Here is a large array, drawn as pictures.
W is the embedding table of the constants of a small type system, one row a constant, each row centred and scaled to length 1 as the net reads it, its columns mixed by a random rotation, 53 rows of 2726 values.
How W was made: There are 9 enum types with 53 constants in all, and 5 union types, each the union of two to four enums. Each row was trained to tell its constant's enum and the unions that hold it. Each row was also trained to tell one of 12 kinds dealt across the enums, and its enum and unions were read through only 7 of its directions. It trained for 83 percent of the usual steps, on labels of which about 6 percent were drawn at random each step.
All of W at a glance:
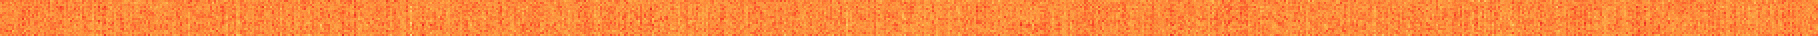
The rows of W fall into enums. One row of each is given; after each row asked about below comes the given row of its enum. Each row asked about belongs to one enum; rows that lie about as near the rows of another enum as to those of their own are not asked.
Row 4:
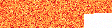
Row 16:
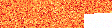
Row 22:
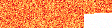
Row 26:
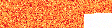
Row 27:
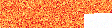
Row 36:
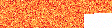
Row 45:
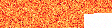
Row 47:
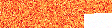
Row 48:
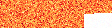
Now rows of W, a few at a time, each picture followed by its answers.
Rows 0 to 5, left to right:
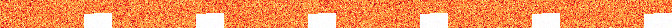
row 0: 47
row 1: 22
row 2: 22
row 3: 48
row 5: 4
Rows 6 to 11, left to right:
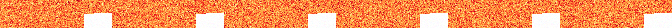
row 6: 27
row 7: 26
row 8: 45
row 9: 16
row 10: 16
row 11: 22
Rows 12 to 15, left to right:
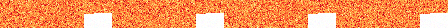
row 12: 48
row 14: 48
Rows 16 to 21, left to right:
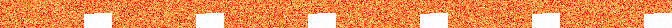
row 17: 47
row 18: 4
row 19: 16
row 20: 36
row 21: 45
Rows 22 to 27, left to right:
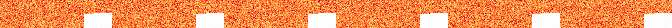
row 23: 36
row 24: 22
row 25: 36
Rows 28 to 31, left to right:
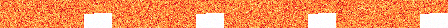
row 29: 48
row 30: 48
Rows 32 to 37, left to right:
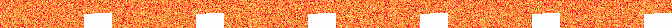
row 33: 36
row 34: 16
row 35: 16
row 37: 47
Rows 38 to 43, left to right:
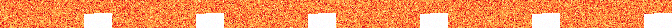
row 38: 47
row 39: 47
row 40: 22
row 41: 27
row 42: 47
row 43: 36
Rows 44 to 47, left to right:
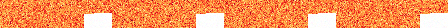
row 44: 27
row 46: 45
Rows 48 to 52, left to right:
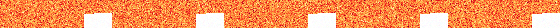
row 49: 22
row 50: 4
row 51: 36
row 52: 16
